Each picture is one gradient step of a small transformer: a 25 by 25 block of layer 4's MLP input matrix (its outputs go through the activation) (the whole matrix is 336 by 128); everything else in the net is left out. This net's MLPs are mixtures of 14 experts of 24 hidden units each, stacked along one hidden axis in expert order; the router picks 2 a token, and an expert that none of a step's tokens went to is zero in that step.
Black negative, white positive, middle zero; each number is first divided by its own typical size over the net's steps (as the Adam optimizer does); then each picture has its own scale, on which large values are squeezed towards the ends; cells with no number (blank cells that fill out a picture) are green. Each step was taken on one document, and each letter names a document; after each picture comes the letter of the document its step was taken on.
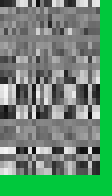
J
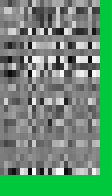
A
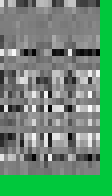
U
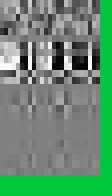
A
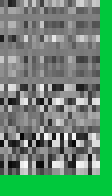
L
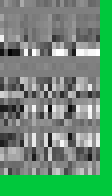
U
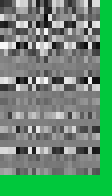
J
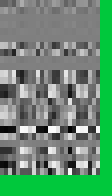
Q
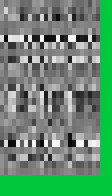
L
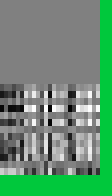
U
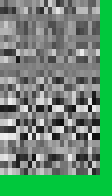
L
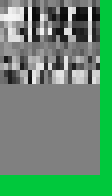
A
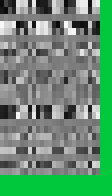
J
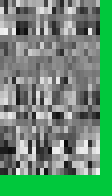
J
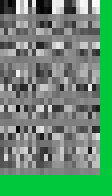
J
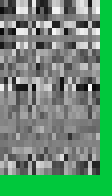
J
